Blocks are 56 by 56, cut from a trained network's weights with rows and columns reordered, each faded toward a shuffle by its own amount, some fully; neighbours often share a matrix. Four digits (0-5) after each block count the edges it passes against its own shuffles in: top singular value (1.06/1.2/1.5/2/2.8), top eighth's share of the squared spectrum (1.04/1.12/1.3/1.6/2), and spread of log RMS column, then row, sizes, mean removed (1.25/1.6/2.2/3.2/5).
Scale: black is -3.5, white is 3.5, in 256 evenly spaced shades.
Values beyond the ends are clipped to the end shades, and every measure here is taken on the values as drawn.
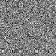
3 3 0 1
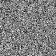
3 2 0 1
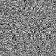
3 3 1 2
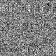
3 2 0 1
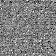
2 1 0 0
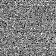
1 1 0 0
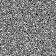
0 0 0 0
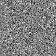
2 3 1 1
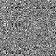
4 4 2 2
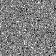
2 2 1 0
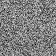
0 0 0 0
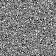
0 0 0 0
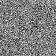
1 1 0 0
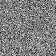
2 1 0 0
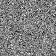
0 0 0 0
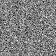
0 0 0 0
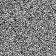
1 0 0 0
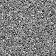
0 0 0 0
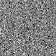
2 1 0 0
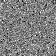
1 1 0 0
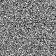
0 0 0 0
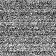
3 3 0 0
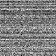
4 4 1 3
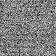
1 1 0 0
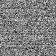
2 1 0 0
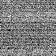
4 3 1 1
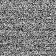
2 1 0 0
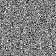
2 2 0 0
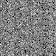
2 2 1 1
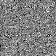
1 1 0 1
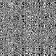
3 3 2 2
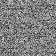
1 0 0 0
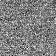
1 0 0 0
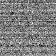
3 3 0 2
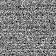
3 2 0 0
